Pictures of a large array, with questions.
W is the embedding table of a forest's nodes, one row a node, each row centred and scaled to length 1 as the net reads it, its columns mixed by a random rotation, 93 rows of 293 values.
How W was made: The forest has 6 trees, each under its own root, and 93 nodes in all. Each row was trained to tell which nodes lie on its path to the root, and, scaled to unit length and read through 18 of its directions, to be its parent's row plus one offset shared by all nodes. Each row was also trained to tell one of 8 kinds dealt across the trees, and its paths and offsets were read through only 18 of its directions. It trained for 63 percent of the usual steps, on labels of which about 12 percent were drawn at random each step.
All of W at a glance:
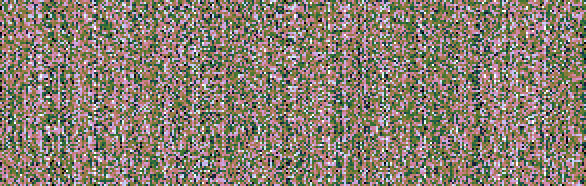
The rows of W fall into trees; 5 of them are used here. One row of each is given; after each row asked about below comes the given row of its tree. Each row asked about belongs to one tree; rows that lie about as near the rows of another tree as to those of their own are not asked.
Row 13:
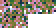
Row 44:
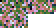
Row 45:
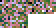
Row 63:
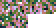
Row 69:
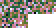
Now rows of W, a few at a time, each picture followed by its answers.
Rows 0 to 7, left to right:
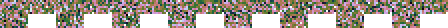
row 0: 45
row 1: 63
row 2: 69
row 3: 13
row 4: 69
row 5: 13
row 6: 45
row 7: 44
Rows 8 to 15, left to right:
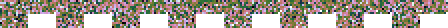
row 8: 44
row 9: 69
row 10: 69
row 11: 13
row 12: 13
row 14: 13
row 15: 45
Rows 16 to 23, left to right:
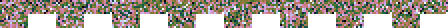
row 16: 45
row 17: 13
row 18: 13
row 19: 63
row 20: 63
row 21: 45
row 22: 63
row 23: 13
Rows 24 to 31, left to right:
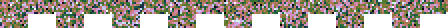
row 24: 44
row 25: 69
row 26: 13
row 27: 44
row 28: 44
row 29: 45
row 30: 69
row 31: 44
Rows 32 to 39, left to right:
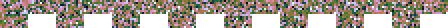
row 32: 13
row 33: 44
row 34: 45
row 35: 13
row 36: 69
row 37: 63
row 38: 63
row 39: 44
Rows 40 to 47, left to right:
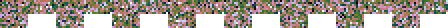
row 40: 63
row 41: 13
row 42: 63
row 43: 44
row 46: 44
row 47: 69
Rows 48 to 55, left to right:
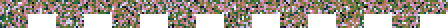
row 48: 63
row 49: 44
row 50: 69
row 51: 45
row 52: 63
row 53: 13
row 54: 13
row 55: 45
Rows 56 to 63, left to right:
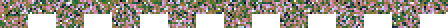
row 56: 13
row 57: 44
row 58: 45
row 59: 13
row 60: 44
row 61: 45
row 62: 69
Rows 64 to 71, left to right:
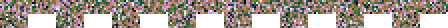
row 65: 69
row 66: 45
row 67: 45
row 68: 44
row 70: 44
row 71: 69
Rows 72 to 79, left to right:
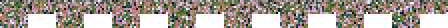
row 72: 44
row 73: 69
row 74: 69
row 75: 63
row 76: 13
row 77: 44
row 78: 13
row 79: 63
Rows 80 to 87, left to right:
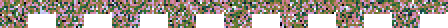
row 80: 63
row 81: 63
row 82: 63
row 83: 45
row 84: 13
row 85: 44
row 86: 13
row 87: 63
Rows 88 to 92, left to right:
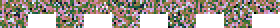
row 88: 44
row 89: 63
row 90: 13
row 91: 63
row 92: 45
